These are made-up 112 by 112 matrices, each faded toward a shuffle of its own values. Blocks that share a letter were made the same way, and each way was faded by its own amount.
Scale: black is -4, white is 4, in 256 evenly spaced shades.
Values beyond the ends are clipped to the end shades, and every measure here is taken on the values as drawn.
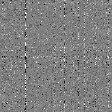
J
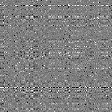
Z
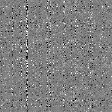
J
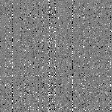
J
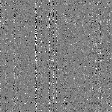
J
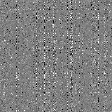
J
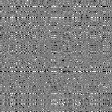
Z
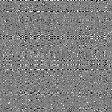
Z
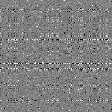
Z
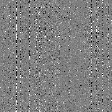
J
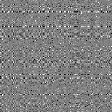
Z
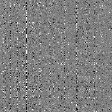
J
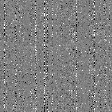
J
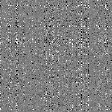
J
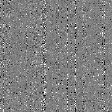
J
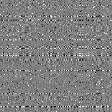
Z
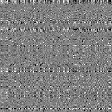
Z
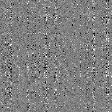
J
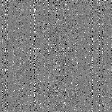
J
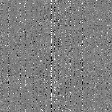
J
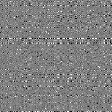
Z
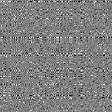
Z
